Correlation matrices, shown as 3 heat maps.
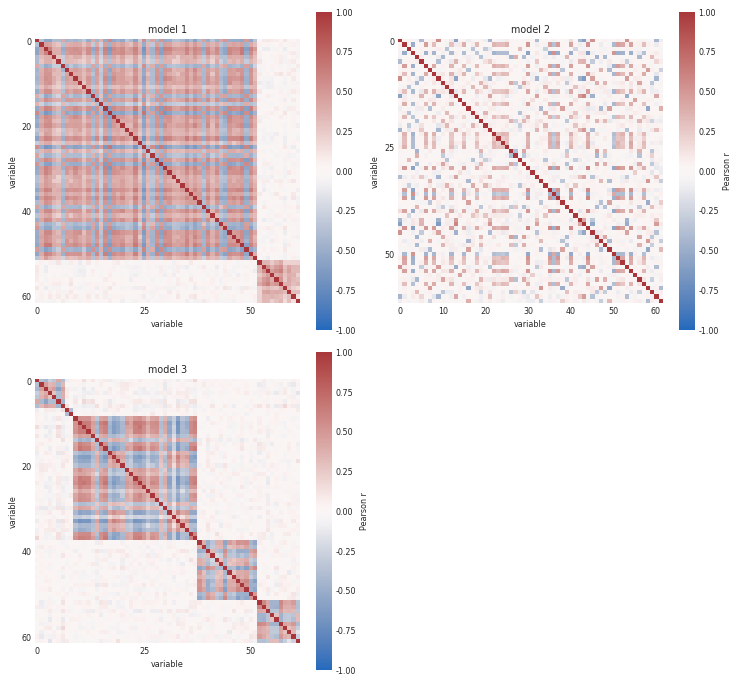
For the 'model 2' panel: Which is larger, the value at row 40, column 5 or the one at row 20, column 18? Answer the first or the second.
the second
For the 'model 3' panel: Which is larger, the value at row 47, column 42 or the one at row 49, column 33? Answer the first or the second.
the first
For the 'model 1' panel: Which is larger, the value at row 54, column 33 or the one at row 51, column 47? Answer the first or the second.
the second
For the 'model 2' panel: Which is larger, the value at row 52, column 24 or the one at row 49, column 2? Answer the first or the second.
the first
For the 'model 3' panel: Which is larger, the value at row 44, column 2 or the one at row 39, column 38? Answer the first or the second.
the second
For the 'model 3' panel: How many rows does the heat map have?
62
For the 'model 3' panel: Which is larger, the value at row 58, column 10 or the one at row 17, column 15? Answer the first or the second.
the first
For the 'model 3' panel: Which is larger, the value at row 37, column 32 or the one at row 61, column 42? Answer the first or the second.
the second
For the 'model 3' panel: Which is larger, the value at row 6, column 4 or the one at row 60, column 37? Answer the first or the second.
the first
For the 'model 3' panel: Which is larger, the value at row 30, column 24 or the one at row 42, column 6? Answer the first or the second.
the first
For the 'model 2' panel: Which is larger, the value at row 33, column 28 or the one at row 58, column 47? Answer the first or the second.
the second
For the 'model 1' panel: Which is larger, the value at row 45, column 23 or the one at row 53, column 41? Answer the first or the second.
the first
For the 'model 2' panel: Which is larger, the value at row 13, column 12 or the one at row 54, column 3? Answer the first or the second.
the first
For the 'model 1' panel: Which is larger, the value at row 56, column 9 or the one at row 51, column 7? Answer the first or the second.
the second
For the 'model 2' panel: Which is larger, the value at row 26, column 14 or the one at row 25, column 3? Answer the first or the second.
the first
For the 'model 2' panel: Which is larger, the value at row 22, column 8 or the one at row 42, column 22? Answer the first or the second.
the first
